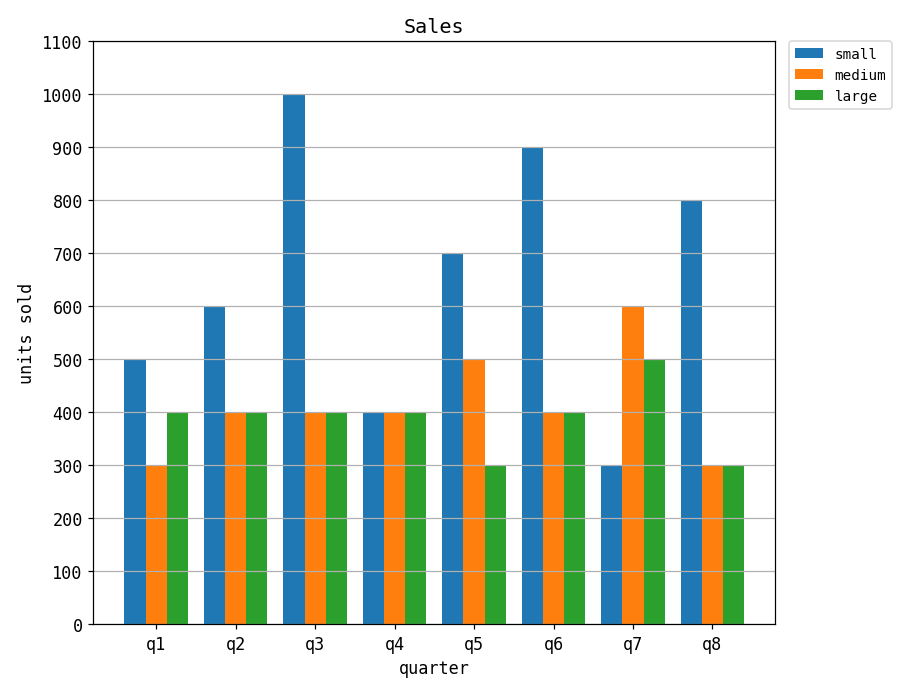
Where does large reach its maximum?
q7
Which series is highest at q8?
small
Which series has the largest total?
small
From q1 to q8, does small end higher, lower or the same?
higher
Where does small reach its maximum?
q3
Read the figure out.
Title: Sales
x-axis: quarter, ticks q1 q2 q3 q4 q5 q6 q7 q8
y-axis: units sold, ticks 0 100 200 300 400 500 600 700 800 900 1000 1100
Legend: small, medium, large
Values:
small: 500 600 1000 400 700 900 300 800
medium: 300 400 400 400 500 400 600 300
large: 400 400 400 400 300 400 500 300
